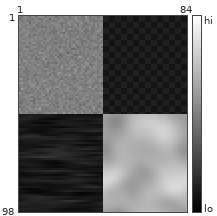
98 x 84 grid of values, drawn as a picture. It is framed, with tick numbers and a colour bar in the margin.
The table splits into 2 rows of 2 panels. Panel 1,1: middling, fine-grained, faint in contrast. Panel 1,2: very low, checkered, faint in contrast. Panel 2,1: very low, streaked across, faint in contrast. Panel 2,2: high, smooth.
